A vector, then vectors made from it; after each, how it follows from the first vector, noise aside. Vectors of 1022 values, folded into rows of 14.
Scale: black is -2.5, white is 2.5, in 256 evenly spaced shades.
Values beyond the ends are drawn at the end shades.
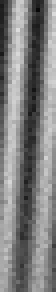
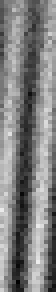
reversed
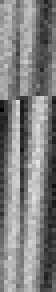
wrapped around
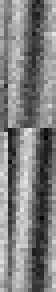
wrapped around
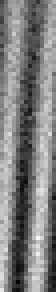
reversed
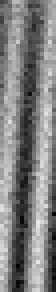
reversed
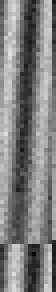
wrapped around
